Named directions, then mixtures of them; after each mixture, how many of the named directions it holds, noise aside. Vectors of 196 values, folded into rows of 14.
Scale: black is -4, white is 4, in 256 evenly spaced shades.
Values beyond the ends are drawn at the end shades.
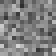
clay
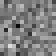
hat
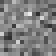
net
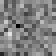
two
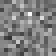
three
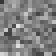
three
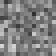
two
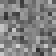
one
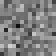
one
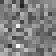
two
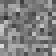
two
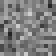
three
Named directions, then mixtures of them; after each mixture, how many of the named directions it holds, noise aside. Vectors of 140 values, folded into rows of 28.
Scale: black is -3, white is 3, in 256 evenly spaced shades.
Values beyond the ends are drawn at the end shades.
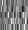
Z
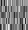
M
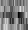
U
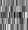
three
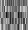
two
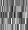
two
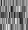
three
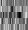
two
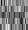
two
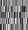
two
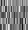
one
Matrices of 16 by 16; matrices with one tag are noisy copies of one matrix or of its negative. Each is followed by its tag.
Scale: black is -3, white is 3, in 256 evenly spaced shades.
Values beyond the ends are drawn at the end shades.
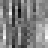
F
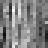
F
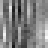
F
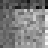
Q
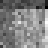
Q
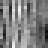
F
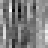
F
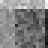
Q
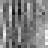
F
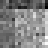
Q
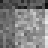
Q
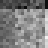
Q
